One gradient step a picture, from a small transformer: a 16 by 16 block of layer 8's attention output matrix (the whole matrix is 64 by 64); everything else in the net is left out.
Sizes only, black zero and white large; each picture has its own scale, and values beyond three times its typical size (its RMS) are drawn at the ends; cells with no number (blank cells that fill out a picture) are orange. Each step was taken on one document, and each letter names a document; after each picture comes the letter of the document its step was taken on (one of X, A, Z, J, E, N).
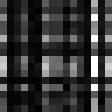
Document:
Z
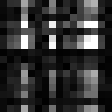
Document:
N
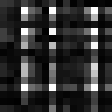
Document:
N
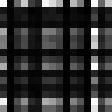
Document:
Z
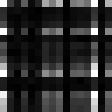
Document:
Z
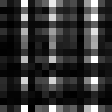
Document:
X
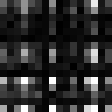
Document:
X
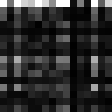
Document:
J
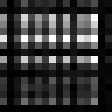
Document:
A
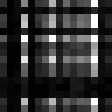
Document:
A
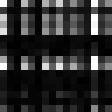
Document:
Z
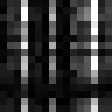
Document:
N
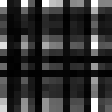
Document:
Z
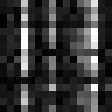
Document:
N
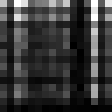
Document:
J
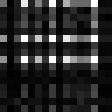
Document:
A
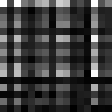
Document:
J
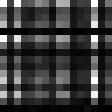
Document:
J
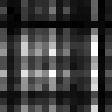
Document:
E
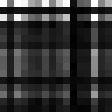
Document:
J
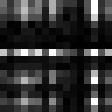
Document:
E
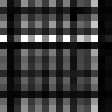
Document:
A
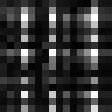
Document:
N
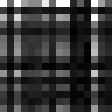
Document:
J
